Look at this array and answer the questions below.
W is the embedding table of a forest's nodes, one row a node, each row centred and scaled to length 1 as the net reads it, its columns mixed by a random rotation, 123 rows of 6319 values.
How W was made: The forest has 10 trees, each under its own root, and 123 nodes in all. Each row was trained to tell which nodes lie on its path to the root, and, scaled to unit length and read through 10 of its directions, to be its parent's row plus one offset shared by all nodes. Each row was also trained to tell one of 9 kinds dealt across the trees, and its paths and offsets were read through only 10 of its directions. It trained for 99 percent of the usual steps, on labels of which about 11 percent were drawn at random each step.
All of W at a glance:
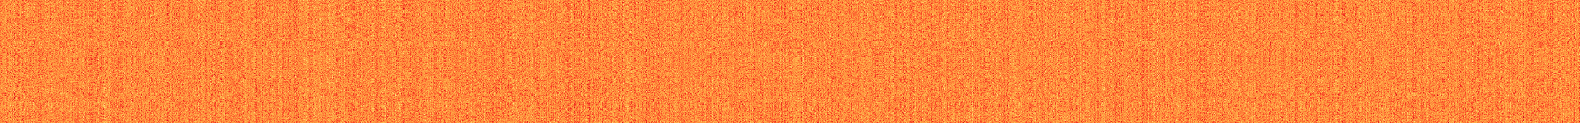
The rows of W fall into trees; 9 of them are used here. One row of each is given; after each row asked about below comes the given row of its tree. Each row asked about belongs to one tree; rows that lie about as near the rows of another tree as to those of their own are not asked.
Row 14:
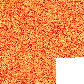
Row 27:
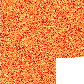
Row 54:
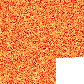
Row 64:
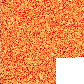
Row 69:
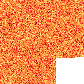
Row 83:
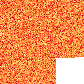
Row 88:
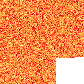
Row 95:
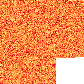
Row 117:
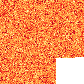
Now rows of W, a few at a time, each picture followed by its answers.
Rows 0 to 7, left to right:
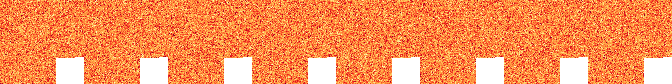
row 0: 88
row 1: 64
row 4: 83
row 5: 14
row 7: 95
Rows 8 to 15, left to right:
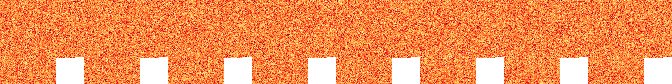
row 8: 95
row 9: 95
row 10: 54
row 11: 117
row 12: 27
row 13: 14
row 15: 64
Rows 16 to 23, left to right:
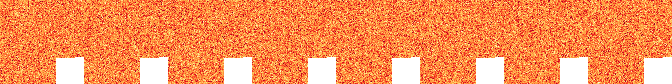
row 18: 83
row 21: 117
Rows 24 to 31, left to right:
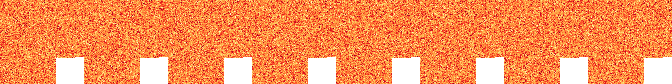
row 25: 95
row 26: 88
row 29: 88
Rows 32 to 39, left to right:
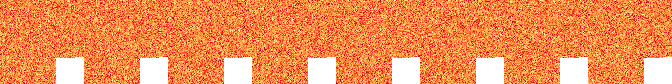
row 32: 83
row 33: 64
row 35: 27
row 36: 14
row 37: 64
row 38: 88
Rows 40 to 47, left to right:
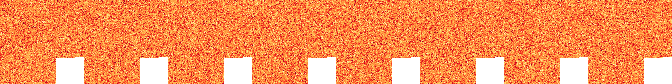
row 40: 83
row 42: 27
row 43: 27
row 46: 83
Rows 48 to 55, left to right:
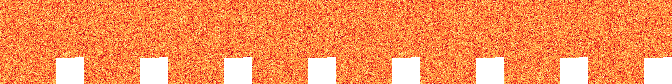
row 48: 54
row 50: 64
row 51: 117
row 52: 54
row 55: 64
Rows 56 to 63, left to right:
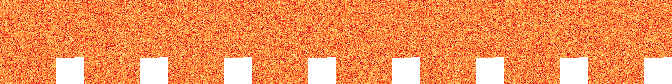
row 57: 14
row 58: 14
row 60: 117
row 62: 69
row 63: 14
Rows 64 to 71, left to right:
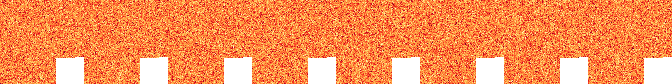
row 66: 95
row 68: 83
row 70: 64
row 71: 83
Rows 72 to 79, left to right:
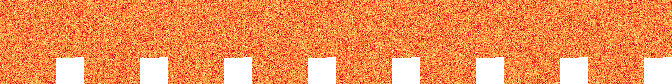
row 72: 117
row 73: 27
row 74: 117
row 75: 95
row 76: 64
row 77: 14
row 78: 27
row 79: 69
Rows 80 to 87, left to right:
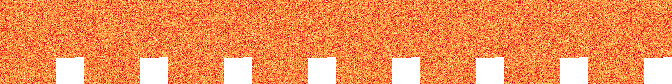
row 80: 88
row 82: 14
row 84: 88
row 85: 83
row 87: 88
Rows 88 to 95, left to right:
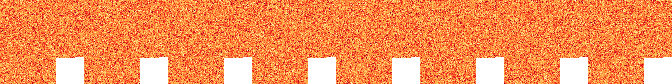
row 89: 88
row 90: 95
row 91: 54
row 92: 88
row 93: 64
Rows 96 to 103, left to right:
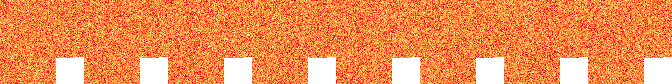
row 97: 64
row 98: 64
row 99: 27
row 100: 14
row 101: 27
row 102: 88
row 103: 88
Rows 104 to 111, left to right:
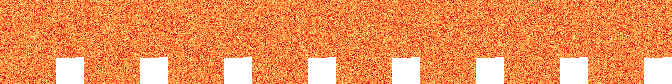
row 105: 88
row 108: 95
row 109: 64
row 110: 95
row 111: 27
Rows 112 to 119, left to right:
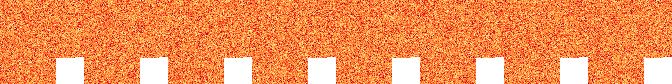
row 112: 117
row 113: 14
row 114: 64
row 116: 14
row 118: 88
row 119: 14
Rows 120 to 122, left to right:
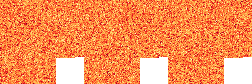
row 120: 14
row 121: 95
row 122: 95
